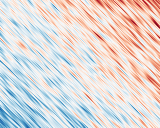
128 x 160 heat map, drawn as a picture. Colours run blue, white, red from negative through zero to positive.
Ninth with the highest average: top right. Average level on the scale: 50%. Grain: diagonal, down to the right. Ninth with the lowest average: bottom left. Slope: up to the top right. Odd rows or columns: none.
